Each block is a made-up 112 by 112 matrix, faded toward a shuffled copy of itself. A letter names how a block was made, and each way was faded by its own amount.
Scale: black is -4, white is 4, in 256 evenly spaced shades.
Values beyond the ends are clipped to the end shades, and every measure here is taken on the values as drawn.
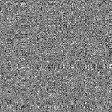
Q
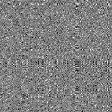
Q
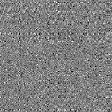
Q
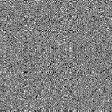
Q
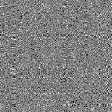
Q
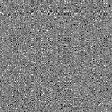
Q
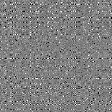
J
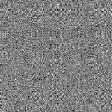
Q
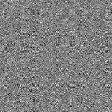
Q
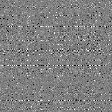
J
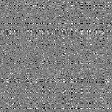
J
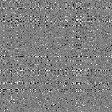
J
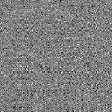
Q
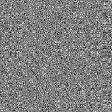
Q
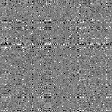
J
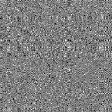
Q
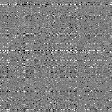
J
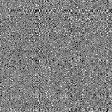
Q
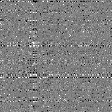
J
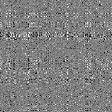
J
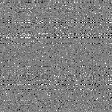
J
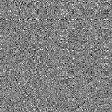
Q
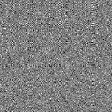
Q
